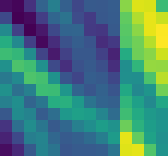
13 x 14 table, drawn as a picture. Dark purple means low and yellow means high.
Seam: vertical, 70% of the way across, the right part higher. Ninth with the lowest average: top left. Ninth with the highest average: top right. Grain: diagonal, down to the right.
